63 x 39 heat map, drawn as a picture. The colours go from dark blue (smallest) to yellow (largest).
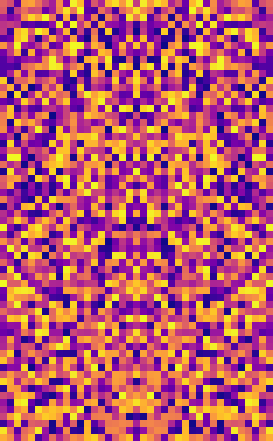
Mirror symmetry: left to right. Average level on the scale: 50%. Histogram: flat. Seam: none. Grain: fine. Odd rows or columns: none. Stripes: none.
